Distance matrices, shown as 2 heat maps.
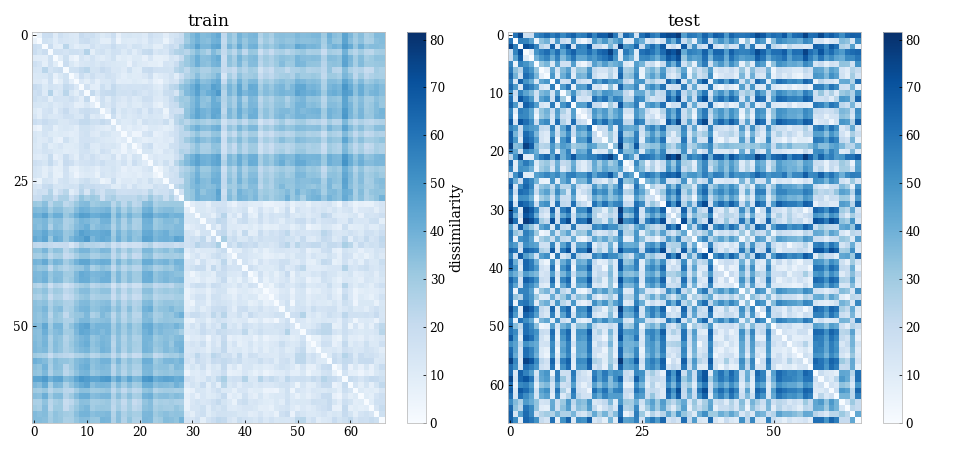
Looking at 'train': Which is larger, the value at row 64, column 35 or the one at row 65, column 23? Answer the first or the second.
the second
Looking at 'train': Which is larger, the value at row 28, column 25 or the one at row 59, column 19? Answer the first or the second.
the second
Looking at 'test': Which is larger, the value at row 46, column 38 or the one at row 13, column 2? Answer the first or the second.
the second
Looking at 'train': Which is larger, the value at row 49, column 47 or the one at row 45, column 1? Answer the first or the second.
the second
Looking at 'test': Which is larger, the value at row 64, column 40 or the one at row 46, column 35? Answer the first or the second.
the first
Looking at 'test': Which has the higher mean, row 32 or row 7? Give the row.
32
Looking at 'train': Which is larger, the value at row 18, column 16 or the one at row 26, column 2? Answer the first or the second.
the second
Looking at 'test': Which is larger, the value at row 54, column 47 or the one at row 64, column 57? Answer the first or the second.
the second
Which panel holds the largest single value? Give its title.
test
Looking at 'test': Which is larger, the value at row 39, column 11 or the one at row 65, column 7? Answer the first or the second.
the first
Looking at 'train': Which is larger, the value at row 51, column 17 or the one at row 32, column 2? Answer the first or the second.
the second
